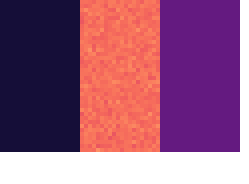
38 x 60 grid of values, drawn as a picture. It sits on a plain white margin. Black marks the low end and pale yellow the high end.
The table splits into one row of 3 panels. Panel 1,1: very low, flat. Panel 1,2: high, fine-grained, faint in contrast. Panel 1,3: low, flat.
